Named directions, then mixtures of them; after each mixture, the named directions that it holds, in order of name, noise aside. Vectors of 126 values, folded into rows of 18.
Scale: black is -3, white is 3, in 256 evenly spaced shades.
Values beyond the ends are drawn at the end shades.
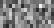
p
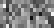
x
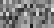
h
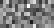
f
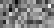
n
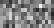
p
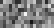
f, h, n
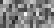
f, h, n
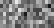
h, n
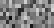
f, h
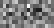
f, n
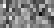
p, x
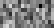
p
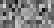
n, p, x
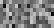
f, x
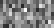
p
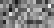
n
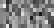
x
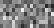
h, x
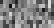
f, n, p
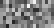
f, x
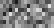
f, n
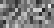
n, x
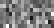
p, x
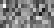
n, p, x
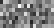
f, h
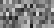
h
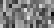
h, p
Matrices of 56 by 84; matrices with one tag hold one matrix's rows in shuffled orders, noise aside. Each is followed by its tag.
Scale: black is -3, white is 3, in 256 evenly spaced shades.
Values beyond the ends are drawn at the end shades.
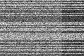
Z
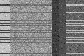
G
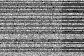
Z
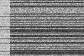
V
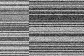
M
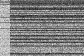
V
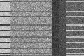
G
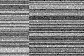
M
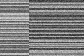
M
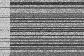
V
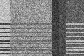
G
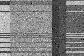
G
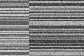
M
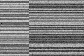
M
